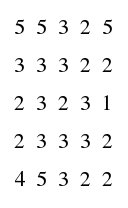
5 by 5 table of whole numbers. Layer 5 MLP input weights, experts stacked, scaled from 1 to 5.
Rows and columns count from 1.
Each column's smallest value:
2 3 2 2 1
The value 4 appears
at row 5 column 1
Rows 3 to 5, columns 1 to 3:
2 3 2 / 2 3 3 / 4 5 3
